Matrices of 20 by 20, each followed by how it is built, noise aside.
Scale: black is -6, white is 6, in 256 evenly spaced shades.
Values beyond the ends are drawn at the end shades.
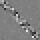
banded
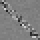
banded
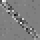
banded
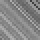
Toeplitz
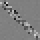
banded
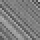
Toeplitz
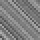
Toeplitz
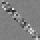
banded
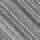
Toeplitz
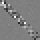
banded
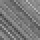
Toeplitz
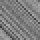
Toeplitz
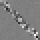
banded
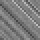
Toeplitz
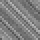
Toeplitz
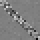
banded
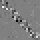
banded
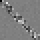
banded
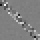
banded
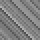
Toeplitz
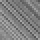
Toeplitz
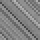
Toeplitz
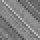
Toeplitz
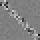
banded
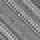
Toeplitz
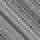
Toeplitz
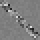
banded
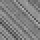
Toeplitz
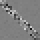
banded
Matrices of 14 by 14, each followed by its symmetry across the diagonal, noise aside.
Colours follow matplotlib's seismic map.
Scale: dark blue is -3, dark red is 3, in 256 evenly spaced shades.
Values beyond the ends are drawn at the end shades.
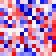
neither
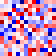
antisymmetric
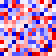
symmetric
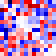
antisymmetric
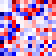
antisymmetric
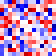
antisymmetric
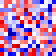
neither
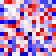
neither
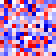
neither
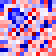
symmetric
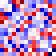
symmetric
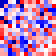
symmetric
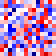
neither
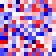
neither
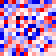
symmetric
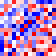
symmetric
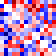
antisymmetric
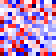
neither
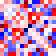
symmetric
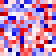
neither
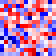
neither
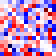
antisymmetric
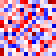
symmetric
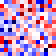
antisymmetric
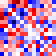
symmetric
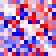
antisymmetric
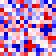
antisymmetric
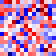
neither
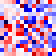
antisymmetric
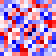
symmetric
